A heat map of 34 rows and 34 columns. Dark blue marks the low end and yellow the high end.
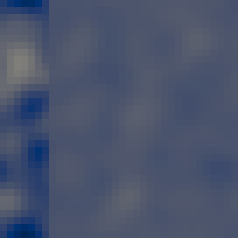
Seam: vertical, 20% of the way across, the right part calmer. Mirror symmetry: none. Average level on the scale: 30%. Grain: blotchy.
